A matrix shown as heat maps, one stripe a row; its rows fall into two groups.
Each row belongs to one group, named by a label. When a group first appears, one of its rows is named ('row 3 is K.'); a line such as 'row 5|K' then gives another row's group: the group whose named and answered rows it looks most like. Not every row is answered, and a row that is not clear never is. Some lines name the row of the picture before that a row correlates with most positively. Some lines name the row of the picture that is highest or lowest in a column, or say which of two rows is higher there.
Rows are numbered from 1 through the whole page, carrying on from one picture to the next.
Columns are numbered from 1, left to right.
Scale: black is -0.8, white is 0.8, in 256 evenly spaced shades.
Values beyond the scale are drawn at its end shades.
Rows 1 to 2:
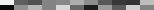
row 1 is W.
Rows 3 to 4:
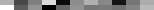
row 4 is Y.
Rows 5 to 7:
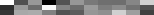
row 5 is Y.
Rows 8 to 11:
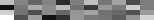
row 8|W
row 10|W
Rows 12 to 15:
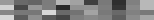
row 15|Y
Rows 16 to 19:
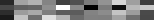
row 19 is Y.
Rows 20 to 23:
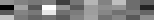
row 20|W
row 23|W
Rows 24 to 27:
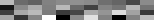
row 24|W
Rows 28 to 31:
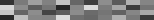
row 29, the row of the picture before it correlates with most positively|24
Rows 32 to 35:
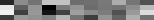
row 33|Y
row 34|Y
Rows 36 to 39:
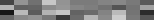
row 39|W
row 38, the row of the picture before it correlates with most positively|32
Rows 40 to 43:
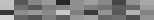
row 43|W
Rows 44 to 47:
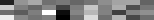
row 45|W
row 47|W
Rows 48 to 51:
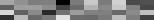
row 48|W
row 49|W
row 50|Y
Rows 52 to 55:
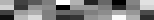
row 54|W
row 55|W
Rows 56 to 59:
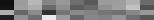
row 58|Y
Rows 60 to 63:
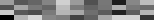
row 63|W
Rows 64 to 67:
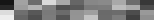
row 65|W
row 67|W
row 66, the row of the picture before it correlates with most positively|62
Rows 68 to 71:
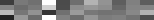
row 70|Y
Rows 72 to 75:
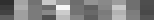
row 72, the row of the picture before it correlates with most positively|71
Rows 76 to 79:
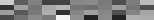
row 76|Y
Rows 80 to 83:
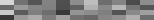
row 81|W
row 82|Y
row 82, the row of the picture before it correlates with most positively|76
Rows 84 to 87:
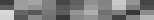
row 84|W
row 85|W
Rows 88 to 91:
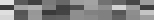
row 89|W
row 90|Y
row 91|Y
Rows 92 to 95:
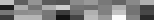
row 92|Y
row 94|W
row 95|W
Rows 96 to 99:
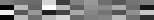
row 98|Y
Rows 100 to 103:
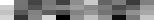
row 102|Y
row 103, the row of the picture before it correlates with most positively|96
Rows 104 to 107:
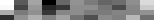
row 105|Y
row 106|Y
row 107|W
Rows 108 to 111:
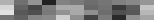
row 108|Y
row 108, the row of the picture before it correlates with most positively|106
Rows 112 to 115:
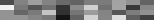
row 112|W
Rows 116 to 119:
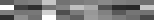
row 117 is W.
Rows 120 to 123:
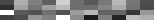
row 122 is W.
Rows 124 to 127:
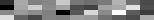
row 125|W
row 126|W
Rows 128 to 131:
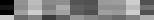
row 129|W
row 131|Y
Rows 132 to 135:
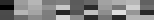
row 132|W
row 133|W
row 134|W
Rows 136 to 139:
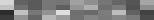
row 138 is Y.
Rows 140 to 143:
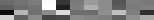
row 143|Y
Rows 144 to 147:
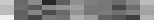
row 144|Y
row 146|Y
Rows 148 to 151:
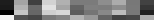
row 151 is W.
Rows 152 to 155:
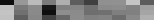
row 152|W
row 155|Y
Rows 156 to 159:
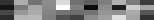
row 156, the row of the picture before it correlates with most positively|152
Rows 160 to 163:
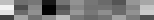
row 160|Y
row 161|Y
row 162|Y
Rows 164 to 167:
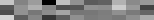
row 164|Y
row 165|W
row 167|Y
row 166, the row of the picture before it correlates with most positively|163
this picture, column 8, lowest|164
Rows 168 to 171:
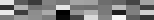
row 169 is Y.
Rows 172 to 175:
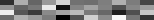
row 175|W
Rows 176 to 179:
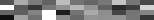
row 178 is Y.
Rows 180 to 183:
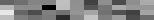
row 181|Y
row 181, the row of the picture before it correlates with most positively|176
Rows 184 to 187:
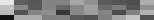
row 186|Y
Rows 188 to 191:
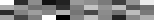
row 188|Y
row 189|W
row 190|W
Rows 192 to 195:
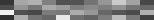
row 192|W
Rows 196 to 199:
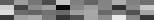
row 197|Y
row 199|W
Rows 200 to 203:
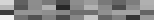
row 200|Y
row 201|Y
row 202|W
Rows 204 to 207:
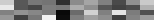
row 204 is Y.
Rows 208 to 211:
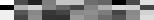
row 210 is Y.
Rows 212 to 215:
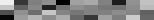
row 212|Y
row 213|Y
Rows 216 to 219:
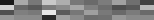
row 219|Y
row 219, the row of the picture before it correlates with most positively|213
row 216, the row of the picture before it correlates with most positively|214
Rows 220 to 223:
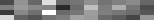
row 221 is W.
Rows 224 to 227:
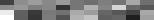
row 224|W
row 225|W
